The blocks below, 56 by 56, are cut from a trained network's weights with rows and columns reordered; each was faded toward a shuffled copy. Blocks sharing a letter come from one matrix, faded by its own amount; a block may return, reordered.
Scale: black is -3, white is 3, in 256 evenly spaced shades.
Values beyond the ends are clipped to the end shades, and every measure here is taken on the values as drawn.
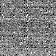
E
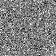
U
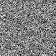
U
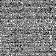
E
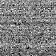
E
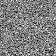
U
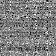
E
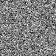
U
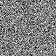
U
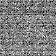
E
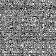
E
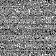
E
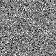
U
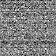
E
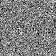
U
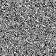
U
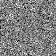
U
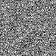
U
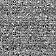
E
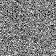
U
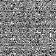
E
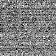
E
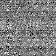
E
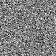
U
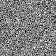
U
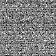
E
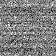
E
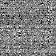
E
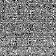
E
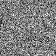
U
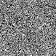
U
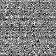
E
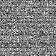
E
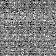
E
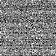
E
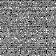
E
